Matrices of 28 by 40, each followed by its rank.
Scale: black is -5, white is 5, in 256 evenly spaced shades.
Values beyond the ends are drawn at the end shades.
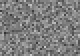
full rank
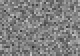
full rank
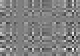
two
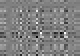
two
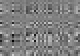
two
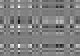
one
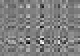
two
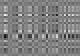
one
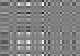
one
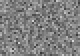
full rank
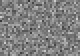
full rank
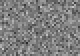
full rank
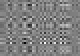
two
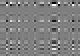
one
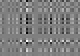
one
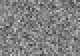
full rank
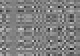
two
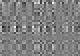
two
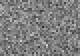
full rank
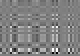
one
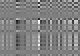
one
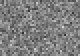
full rank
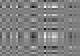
one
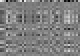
two
